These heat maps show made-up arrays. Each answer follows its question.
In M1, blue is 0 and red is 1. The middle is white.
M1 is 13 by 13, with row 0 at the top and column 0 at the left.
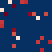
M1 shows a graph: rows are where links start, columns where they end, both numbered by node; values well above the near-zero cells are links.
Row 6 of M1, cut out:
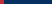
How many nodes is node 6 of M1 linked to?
1
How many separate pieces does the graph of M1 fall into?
3
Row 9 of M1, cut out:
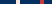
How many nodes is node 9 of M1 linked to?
2
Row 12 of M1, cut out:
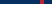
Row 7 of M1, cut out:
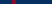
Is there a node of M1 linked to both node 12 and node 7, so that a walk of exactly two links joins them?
no
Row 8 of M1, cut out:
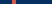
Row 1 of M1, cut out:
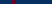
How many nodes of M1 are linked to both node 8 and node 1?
1
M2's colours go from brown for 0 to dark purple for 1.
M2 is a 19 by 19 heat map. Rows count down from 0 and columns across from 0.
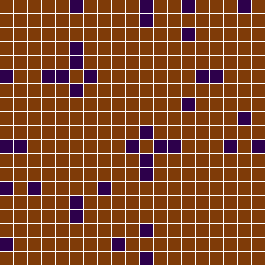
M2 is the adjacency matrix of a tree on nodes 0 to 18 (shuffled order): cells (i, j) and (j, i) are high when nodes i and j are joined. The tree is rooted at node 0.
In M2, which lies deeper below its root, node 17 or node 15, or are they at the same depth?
node 15
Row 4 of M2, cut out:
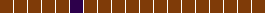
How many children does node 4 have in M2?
0
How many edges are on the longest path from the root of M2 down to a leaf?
2
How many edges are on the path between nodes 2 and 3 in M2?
4
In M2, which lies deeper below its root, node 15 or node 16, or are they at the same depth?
the same depth
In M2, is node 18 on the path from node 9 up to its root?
no
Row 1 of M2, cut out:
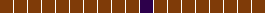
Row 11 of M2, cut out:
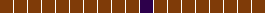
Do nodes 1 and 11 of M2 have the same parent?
yes
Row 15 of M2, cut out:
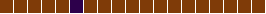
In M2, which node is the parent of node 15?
5
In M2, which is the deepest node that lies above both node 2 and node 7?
13
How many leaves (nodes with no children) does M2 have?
14
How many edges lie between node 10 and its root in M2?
1
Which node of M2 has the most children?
10
